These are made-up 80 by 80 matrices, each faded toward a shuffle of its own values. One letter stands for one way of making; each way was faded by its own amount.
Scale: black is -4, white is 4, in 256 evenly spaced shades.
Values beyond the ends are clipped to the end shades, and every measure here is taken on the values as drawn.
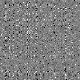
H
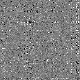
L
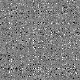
L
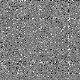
L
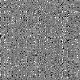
H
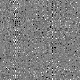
H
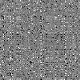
H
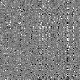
H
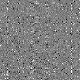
H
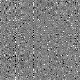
H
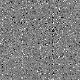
L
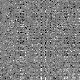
H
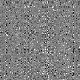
H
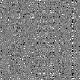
H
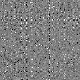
H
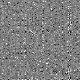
H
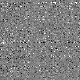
L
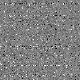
L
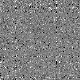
L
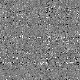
L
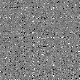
L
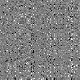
H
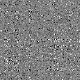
L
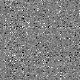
L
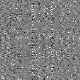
H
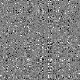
H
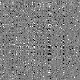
H
